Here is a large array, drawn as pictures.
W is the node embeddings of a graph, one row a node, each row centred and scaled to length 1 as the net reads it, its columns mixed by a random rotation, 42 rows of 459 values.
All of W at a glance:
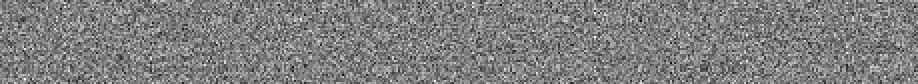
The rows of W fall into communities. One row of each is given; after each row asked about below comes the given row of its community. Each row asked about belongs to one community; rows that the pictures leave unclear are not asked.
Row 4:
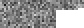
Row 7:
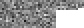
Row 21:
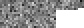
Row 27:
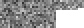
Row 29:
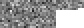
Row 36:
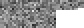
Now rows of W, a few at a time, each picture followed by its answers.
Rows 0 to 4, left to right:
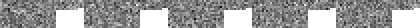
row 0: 27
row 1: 21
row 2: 7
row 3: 21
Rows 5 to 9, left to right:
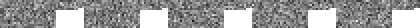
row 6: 4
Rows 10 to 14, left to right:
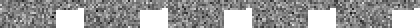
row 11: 4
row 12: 29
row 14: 29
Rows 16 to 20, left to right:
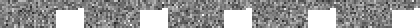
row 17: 7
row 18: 4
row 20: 29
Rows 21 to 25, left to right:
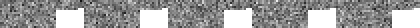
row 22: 21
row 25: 36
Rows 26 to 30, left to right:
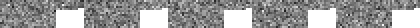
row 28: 29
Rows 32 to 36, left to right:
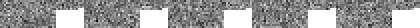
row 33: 7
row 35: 7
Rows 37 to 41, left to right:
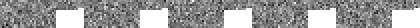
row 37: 4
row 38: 21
